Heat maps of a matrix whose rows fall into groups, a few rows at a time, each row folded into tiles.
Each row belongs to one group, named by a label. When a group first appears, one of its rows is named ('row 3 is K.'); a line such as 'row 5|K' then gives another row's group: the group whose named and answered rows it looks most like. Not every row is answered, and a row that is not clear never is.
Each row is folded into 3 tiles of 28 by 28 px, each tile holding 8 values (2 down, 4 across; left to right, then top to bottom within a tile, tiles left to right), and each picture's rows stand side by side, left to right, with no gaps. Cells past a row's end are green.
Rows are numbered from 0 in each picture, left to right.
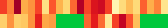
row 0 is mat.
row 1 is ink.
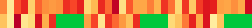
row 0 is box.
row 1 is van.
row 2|mat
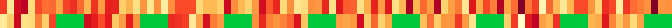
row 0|box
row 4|mat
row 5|mat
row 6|van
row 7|box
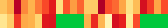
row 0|box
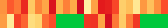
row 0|box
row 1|van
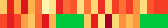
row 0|ink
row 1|mat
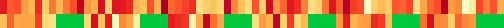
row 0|mat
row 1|mat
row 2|ink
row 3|mat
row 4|ink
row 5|ink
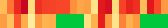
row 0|box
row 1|box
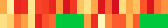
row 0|box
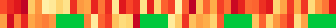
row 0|ink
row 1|box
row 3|mat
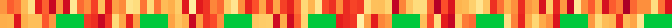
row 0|box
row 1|ink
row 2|mat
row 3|mat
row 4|ink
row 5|van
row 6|box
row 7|mat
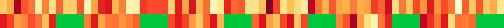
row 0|van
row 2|ink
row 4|box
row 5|ink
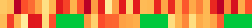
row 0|van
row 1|mat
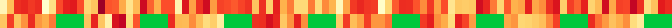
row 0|van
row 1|van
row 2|mat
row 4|van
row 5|ink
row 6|box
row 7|mat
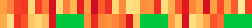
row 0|box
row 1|ink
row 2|box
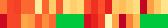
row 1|ink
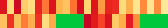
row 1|ink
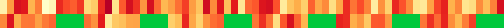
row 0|van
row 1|box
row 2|box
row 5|van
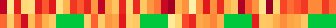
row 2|mat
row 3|mat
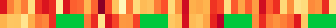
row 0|box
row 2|box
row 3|ink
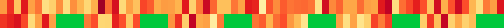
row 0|ink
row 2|mat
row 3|mat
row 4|box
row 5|mat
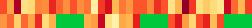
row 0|mat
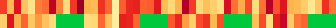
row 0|mat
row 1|box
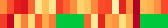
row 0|ink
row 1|box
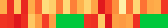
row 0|ink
